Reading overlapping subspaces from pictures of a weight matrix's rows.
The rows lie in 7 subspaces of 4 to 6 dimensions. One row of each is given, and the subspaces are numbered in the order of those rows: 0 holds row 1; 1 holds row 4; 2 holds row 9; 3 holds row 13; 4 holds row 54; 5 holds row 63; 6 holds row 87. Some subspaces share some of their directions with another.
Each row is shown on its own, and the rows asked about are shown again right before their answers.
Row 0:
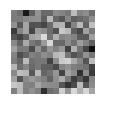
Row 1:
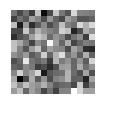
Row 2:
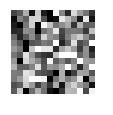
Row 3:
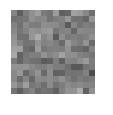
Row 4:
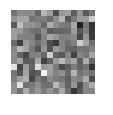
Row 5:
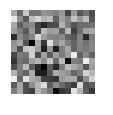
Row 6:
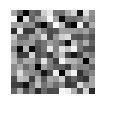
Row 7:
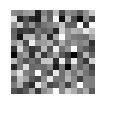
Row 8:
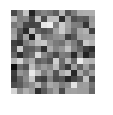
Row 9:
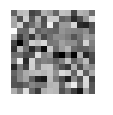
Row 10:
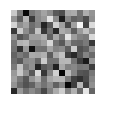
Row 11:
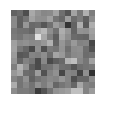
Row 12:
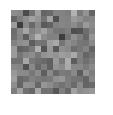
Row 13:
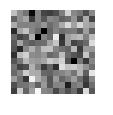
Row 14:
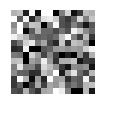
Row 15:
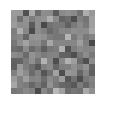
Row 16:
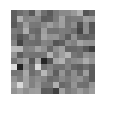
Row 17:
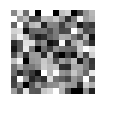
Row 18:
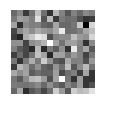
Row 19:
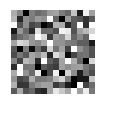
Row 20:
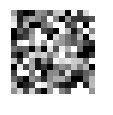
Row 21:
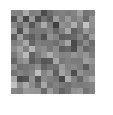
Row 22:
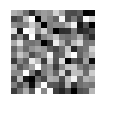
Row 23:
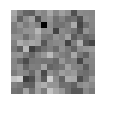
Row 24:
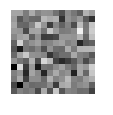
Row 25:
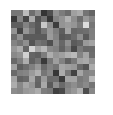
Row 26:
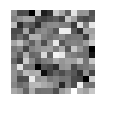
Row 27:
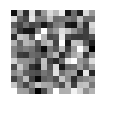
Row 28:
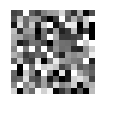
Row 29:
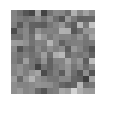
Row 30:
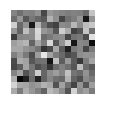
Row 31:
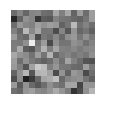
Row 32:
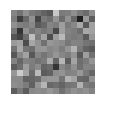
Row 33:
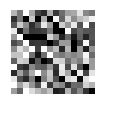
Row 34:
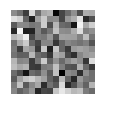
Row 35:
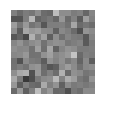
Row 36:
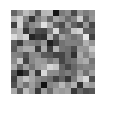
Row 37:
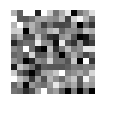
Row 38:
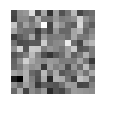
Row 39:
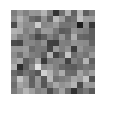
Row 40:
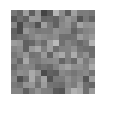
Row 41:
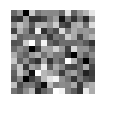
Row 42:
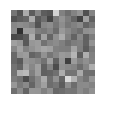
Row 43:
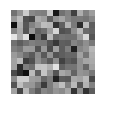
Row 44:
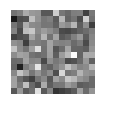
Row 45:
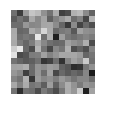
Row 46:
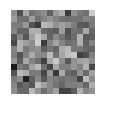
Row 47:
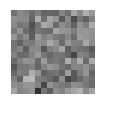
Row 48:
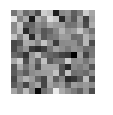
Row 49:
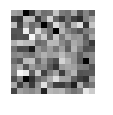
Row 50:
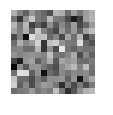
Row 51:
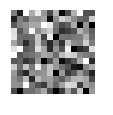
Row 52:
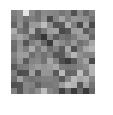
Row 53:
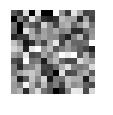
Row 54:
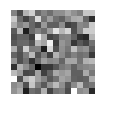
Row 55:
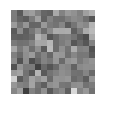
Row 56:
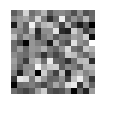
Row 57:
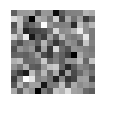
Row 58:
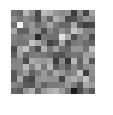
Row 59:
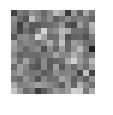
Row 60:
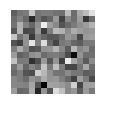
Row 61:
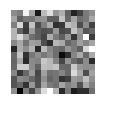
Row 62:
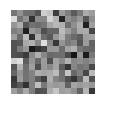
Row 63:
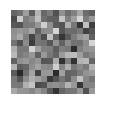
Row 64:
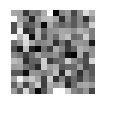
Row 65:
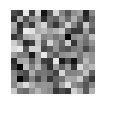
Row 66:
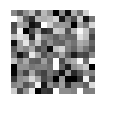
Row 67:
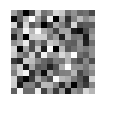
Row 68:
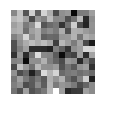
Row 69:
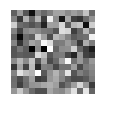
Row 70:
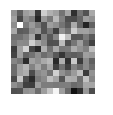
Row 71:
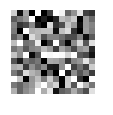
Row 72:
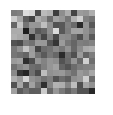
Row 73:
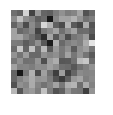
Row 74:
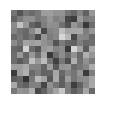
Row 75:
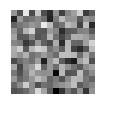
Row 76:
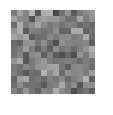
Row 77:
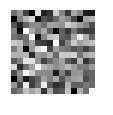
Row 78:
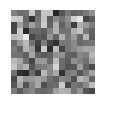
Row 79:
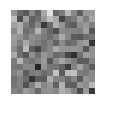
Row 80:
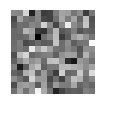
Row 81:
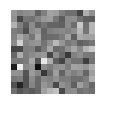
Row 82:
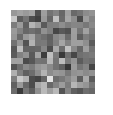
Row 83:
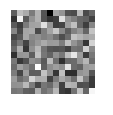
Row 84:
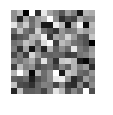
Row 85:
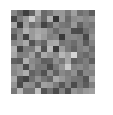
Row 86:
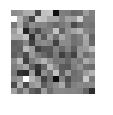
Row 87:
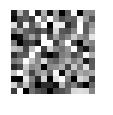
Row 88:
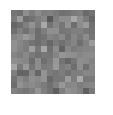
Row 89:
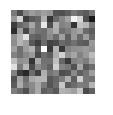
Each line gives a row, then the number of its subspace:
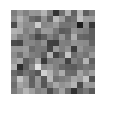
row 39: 1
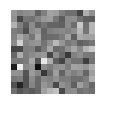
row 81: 1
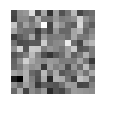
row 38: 6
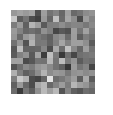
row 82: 5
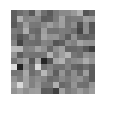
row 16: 1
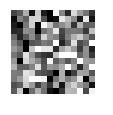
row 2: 0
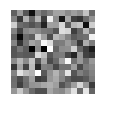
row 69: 2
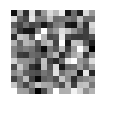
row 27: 3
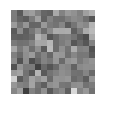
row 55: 4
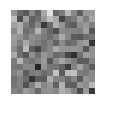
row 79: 0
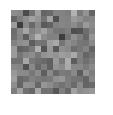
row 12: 5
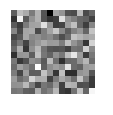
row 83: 0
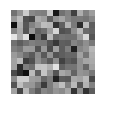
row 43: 6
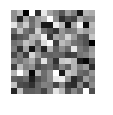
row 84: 6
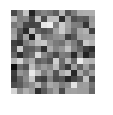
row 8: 2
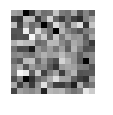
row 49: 4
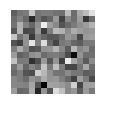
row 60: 4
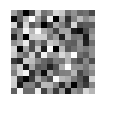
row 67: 5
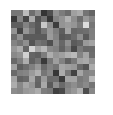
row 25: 0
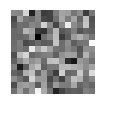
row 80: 3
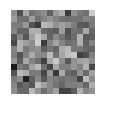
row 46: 2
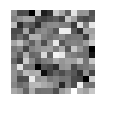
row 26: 6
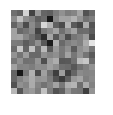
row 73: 6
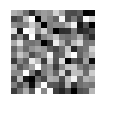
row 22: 4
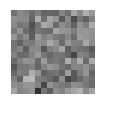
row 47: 2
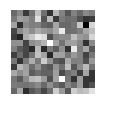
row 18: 0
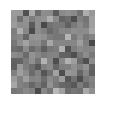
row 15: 2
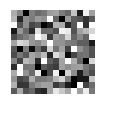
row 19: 1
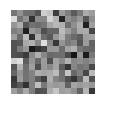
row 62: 2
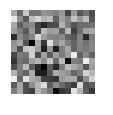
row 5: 4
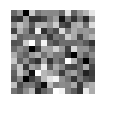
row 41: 4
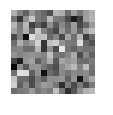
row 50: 2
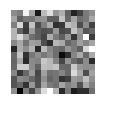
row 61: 1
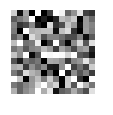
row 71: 6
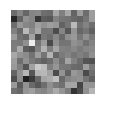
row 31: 4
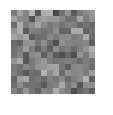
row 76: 6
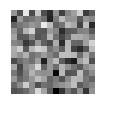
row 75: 3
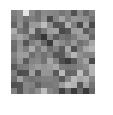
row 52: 1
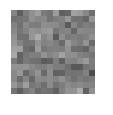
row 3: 3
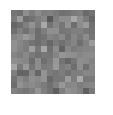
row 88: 2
